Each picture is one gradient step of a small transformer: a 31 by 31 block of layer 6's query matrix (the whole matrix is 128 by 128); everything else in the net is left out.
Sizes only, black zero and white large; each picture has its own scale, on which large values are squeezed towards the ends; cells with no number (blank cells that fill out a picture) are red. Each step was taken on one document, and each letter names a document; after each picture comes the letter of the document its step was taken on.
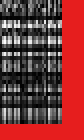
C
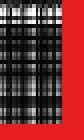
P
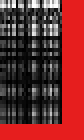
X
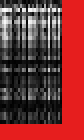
C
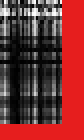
X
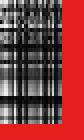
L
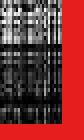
C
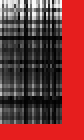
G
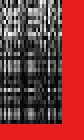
C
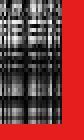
P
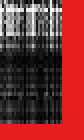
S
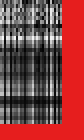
S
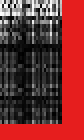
S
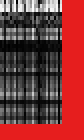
S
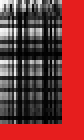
L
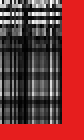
S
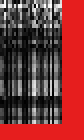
X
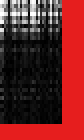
P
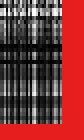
X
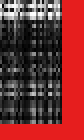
P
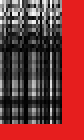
P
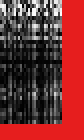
X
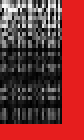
C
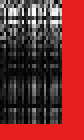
X
